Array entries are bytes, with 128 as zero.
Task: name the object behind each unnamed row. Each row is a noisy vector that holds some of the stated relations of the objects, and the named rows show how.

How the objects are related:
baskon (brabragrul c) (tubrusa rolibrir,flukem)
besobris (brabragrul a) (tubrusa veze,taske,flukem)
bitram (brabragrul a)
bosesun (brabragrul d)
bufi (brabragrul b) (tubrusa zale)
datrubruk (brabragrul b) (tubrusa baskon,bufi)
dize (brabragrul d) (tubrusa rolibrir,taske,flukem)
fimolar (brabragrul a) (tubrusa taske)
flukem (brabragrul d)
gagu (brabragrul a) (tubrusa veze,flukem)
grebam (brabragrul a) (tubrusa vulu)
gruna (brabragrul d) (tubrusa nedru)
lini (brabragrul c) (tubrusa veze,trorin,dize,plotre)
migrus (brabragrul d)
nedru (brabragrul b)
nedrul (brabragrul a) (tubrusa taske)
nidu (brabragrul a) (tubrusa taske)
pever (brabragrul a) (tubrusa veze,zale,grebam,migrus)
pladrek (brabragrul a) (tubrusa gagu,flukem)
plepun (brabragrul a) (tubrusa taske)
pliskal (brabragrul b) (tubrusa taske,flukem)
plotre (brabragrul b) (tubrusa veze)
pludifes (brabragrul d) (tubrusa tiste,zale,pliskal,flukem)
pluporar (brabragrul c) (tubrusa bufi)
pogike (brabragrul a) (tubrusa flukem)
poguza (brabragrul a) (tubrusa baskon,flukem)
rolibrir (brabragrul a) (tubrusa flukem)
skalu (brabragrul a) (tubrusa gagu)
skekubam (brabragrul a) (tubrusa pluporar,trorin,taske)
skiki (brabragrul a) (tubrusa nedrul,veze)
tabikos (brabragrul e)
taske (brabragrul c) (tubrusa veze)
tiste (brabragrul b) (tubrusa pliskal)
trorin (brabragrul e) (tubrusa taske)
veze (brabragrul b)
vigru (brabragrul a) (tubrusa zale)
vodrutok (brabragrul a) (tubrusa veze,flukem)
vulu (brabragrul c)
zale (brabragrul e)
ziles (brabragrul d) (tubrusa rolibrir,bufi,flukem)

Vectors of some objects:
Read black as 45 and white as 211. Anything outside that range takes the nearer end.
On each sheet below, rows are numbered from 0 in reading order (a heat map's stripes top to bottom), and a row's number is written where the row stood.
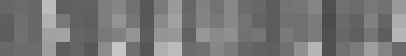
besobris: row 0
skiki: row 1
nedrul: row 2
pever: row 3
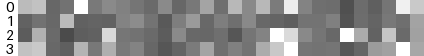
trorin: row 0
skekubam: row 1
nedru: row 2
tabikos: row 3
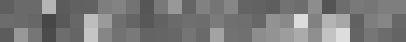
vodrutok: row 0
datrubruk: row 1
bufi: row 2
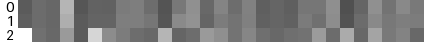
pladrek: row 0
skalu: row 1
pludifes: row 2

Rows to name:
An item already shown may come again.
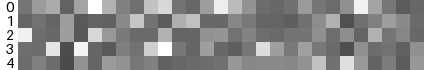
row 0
flukem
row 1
pever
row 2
ziles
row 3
taske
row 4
plotre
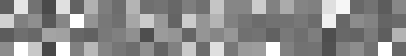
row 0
veze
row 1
migrus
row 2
nedrul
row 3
zale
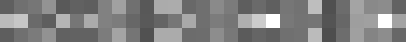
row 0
vigru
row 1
tabikos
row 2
vigru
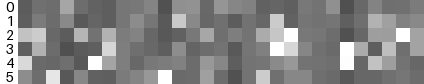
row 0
gagu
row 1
bitram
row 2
tabikos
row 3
nedru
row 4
bosesun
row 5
pluporar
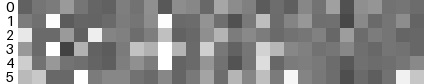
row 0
rolibrir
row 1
baskon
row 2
dize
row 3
vulu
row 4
lini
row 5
trorin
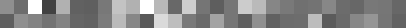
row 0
vulu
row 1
grebam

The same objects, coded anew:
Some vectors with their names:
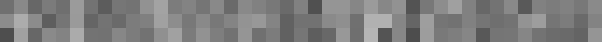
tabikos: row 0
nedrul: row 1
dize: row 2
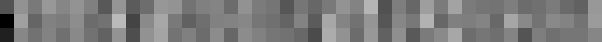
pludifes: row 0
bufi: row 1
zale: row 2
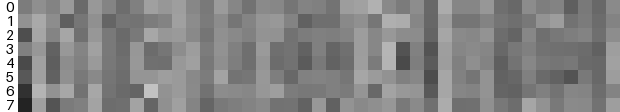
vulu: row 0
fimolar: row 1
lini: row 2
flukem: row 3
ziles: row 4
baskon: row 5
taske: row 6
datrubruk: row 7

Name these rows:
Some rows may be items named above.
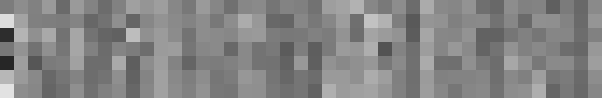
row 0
vulu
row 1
gagu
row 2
taske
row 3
gruna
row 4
datrubruk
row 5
bitram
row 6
grebam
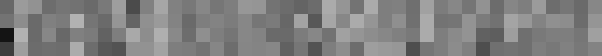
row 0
vigru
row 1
nedru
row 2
pluporar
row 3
trorin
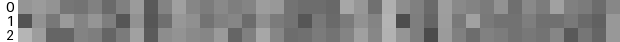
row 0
pever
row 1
pludifes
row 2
rolibrir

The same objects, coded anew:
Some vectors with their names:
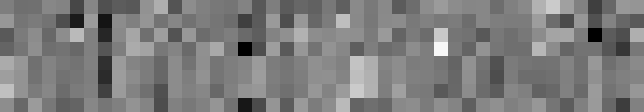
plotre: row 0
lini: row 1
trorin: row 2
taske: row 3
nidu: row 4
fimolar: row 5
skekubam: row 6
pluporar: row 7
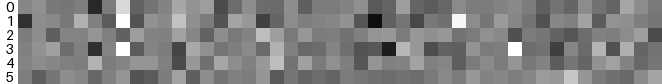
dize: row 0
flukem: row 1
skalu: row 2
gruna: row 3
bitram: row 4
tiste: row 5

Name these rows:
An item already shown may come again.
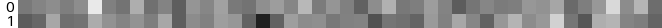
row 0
grebam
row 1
vulu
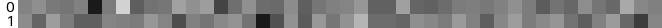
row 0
dize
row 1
pluporar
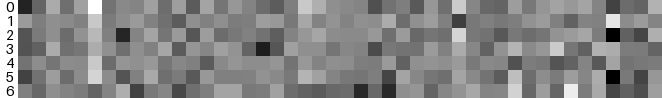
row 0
zale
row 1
vigru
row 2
trorin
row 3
vulu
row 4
rolibrir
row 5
tabikos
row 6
nedru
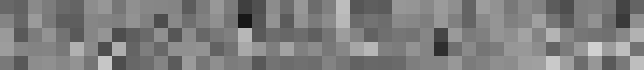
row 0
baskon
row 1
pluporar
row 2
datrubruk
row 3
pever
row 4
bufi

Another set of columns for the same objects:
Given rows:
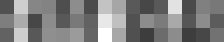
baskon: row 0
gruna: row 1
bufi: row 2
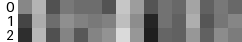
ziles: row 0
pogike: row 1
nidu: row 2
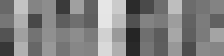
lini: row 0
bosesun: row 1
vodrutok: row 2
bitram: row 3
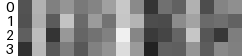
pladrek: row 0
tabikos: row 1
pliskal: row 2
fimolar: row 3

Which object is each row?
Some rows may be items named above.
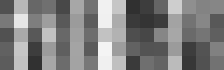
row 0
taske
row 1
pluporar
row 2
tabikos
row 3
datrubruk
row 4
nedru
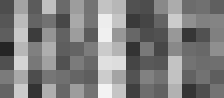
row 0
tabikos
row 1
taske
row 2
datrubruk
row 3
grebam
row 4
vulu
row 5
flukem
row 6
nedru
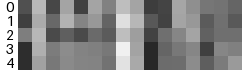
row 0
trorin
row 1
zale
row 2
dize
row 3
vigru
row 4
pever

